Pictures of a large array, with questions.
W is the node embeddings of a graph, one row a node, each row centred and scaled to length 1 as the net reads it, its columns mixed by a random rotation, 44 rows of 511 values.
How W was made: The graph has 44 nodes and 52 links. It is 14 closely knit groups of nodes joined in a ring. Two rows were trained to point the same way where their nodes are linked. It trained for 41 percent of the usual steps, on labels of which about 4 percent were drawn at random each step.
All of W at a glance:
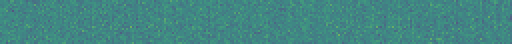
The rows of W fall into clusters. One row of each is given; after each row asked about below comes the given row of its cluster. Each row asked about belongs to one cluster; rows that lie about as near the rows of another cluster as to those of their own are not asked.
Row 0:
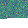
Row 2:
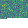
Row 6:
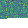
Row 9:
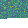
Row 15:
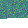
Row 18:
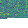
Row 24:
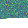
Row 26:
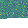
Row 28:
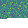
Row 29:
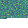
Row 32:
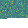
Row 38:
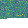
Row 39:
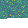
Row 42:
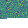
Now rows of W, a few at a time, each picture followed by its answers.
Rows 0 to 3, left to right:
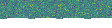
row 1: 2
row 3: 26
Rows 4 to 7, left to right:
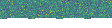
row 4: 32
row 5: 39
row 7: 38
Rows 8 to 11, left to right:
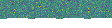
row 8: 15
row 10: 6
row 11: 9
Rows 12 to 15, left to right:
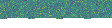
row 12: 0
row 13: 24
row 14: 38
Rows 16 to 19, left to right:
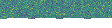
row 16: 26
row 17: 42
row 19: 28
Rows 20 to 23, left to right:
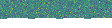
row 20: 6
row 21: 28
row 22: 15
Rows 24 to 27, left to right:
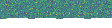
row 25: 42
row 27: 26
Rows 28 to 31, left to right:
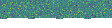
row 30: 39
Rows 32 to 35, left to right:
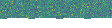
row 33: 32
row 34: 18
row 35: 0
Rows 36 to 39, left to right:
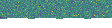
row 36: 18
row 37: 29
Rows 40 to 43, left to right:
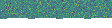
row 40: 24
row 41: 42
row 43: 9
